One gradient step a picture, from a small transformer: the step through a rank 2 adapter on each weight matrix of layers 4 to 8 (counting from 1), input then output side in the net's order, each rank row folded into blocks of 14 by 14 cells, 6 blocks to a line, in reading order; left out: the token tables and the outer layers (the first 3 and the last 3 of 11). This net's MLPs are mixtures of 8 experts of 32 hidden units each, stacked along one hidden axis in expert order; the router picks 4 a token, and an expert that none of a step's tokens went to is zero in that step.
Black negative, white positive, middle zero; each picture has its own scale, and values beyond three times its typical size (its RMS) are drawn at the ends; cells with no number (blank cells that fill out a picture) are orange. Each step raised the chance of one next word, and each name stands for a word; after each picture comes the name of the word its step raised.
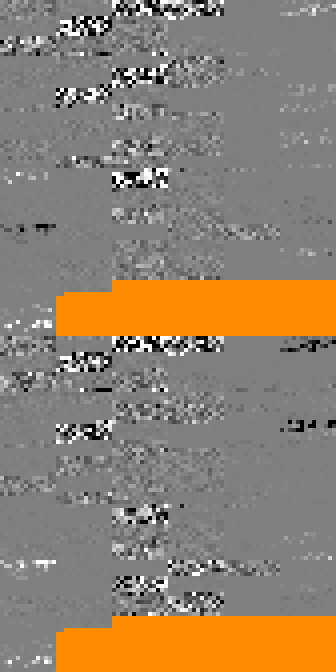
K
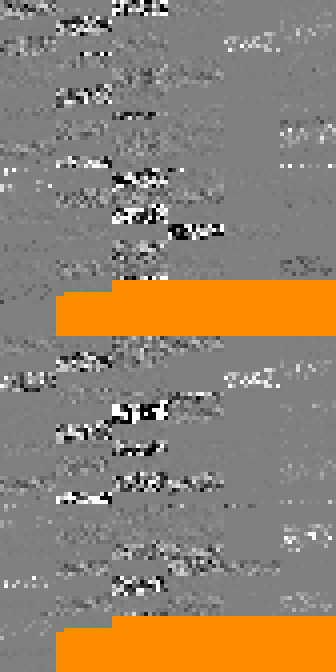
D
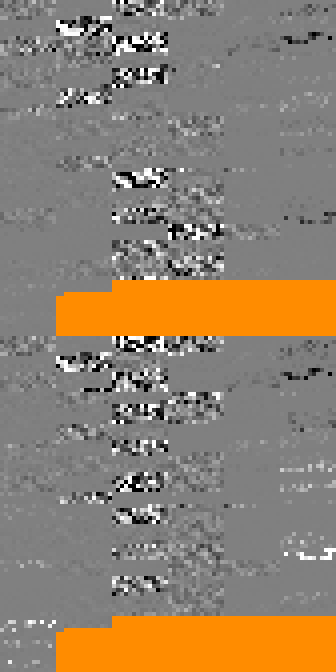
K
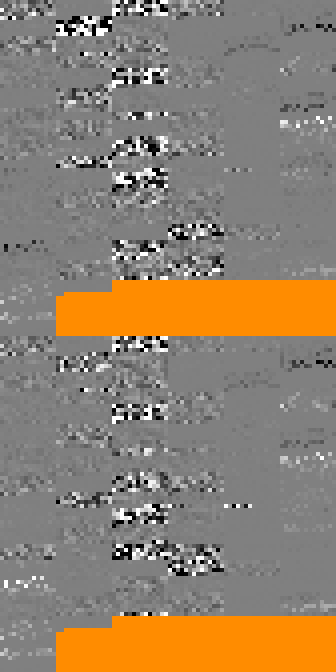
K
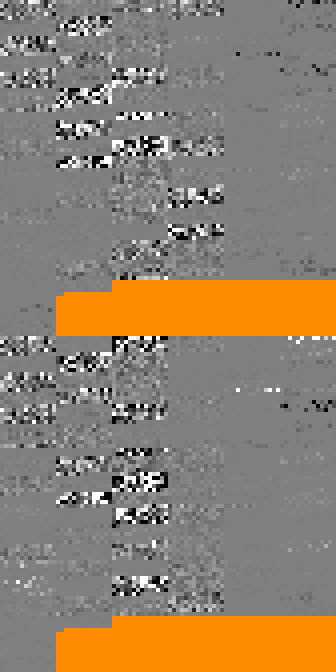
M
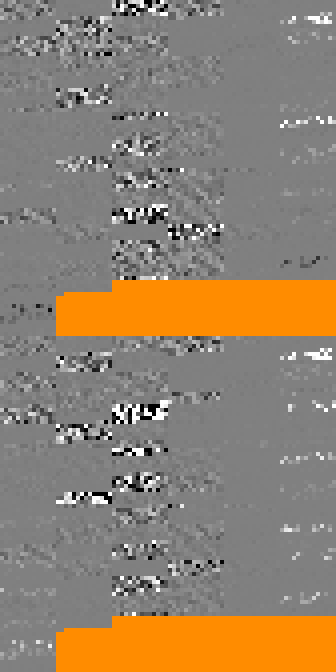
D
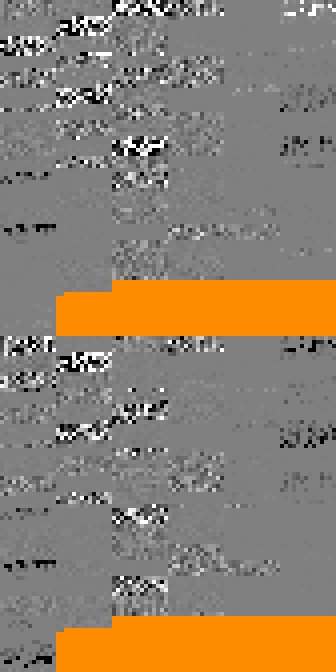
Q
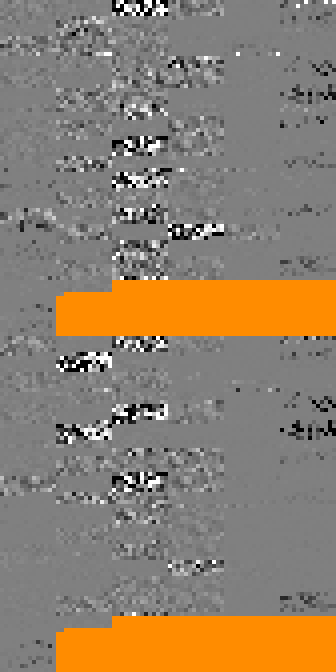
Q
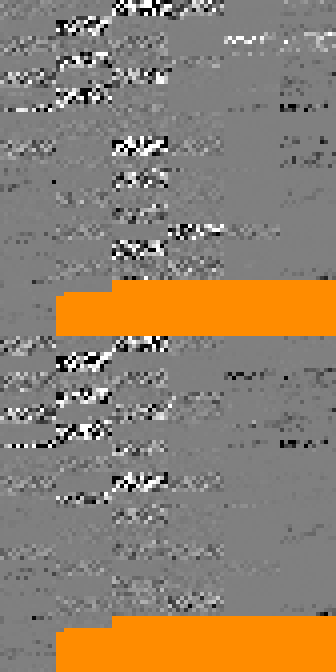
Q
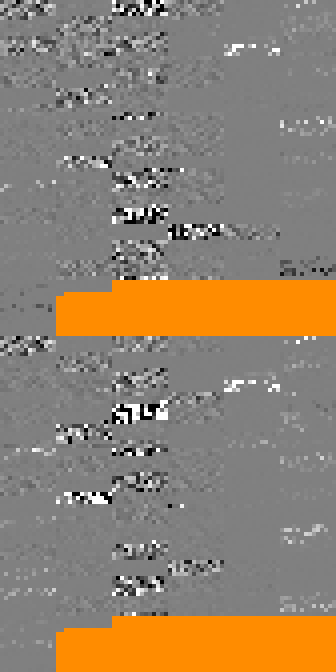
D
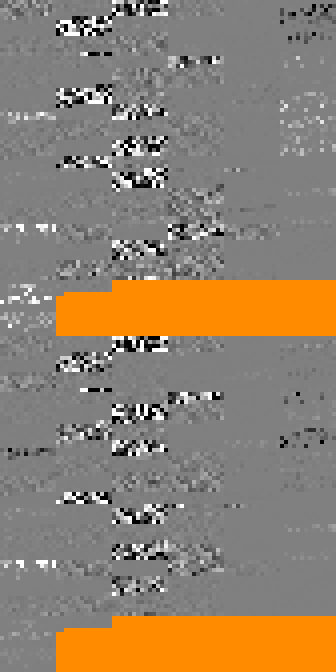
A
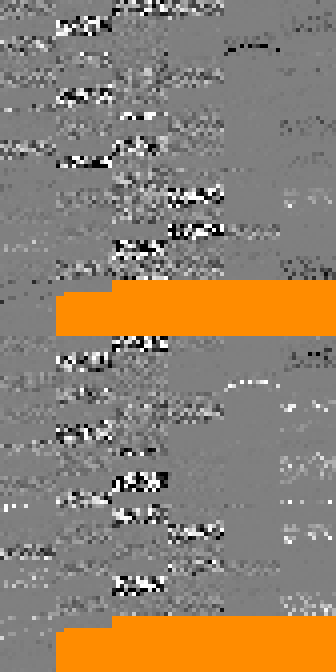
M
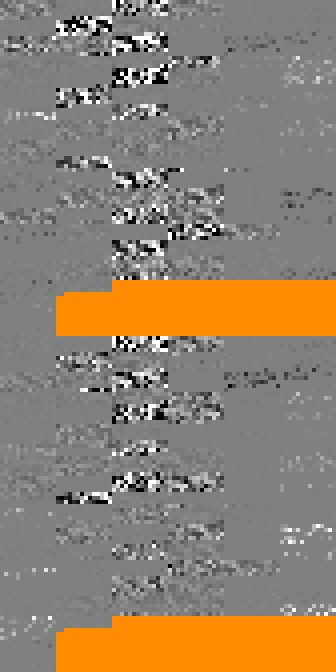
K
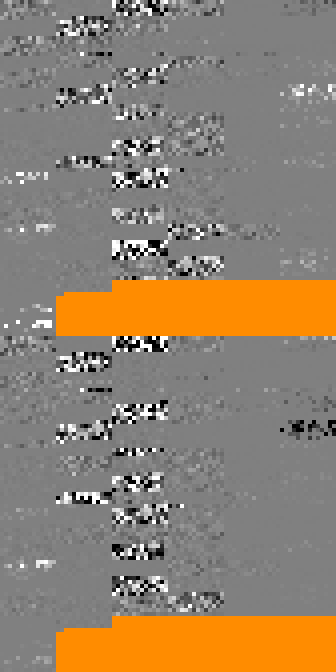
A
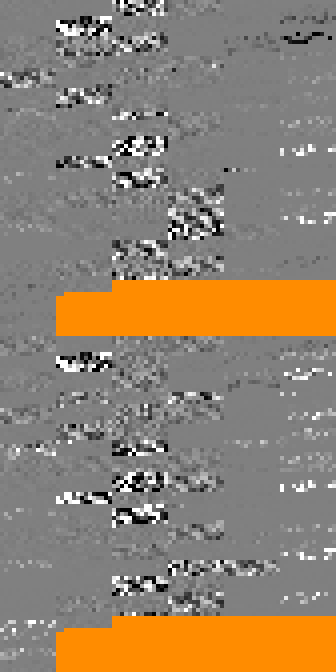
M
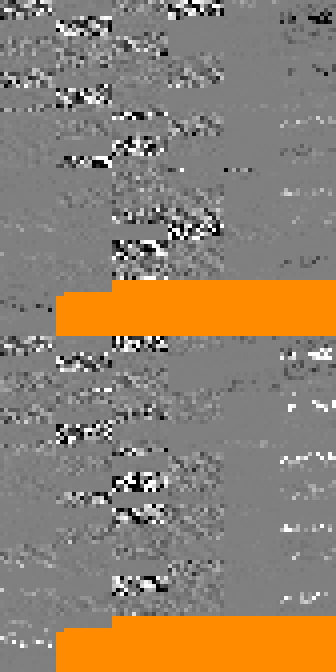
M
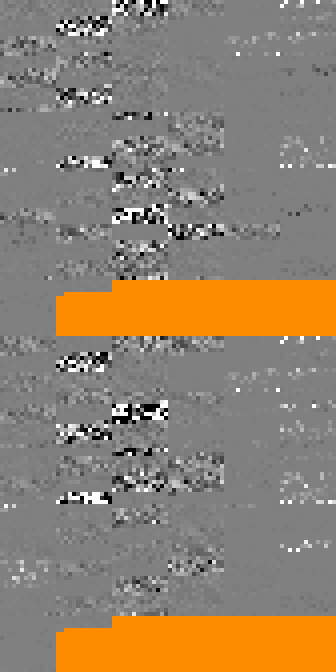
D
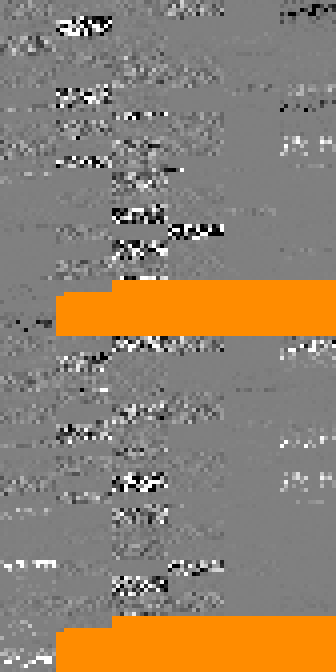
M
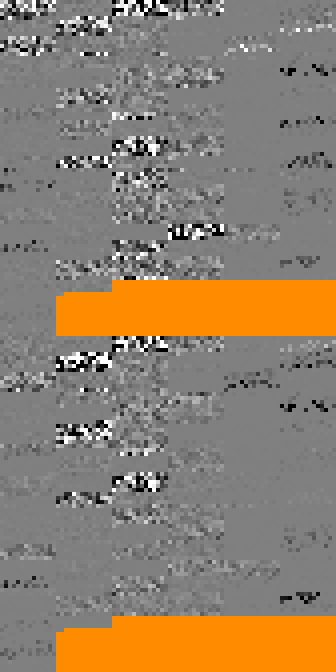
Q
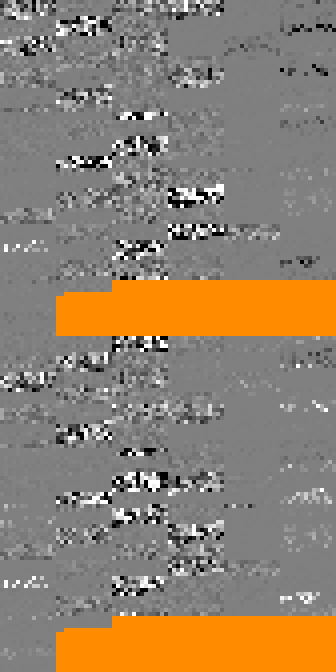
M
